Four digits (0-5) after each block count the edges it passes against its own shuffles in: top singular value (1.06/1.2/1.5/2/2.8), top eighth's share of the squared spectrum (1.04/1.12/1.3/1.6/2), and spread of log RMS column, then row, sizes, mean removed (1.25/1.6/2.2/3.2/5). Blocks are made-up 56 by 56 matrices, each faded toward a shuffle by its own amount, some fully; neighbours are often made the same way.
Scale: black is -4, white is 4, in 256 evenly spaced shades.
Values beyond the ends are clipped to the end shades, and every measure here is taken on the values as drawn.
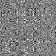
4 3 2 1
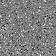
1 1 0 0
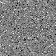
2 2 0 0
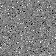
0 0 0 0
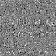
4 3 1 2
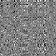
4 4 2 2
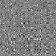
4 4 2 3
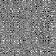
4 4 2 2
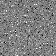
1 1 0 0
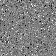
1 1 0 0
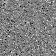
0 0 0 0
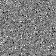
0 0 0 0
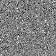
0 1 1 0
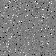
2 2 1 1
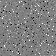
1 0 0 0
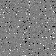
3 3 1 1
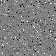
0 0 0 0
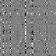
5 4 3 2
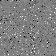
2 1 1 0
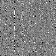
2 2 2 0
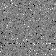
2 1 0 1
